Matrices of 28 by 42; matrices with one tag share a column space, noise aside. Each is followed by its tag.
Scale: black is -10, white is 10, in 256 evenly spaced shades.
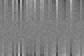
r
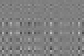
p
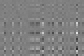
p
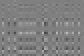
p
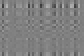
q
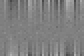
r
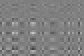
p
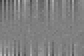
r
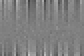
r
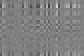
q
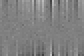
r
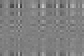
q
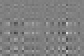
p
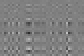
p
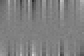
r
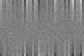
r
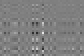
p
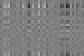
q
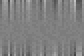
r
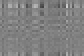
q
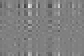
q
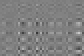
p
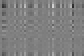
q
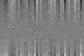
r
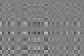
p
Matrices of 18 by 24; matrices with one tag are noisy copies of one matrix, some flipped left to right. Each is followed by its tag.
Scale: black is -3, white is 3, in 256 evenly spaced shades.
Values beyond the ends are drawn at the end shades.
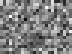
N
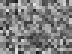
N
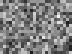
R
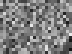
R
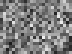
R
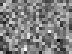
R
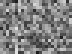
N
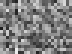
N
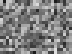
N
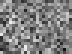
R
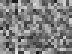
N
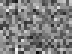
N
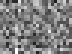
N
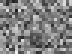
N
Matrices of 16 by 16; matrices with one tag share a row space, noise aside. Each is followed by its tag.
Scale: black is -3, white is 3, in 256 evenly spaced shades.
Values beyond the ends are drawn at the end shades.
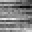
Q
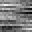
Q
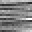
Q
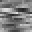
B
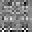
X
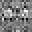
X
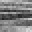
Q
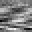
B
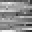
Q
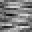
B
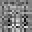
X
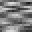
B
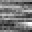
Q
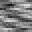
B
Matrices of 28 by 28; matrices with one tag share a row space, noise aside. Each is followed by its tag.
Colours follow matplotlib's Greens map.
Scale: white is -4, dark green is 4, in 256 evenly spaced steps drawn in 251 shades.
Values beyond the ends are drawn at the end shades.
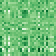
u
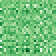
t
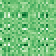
u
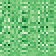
u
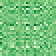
t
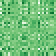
u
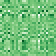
u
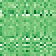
t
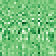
u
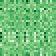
t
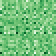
t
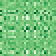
t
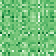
u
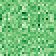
u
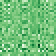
u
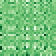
t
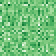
u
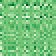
t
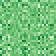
u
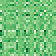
t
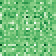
t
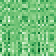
u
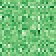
u
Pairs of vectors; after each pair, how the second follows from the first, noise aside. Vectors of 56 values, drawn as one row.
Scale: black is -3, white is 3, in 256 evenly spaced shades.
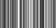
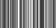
copied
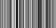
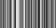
sign-scrambled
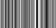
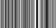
copied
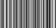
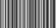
sign-scrambled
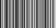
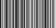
copied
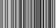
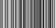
copied
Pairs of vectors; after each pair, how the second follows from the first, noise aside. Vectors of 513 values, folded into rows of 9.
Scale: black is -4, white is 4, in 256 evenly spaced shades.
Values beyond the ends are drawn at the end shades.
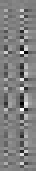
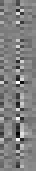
wrapped around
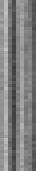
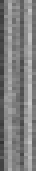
wrapped around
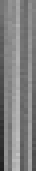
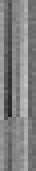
wrapped around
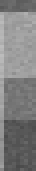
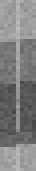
wrapped around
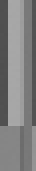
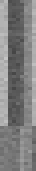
negated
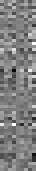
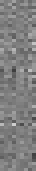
shrunk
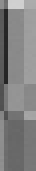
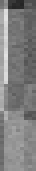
negated
